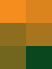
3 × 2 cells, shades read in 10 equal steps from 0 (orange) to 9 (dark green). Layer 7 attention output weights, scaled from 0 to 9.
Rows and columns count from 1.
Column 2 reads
1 3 9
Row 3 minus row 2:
1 6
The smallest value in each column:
0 1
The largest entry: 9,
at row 3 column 2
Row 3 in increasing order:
5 9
